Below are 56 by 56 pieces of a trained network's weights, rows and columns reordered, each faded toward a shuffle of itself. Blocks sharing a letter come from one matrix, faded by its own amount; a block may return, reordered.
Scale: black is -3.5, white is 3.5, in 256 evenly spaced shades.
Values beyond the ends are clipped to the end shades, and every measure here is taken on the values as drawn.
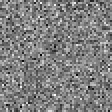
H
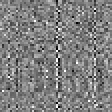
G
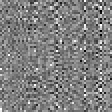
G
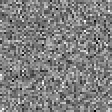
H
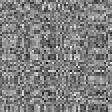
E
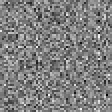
E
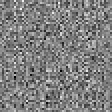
E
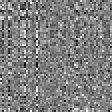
G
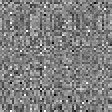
G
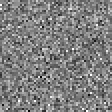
H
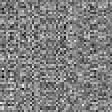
E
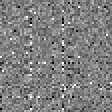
G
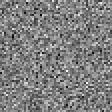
H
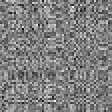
E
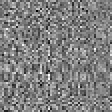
E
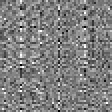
G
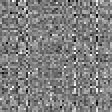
G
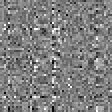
G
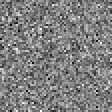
H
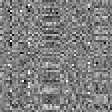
G
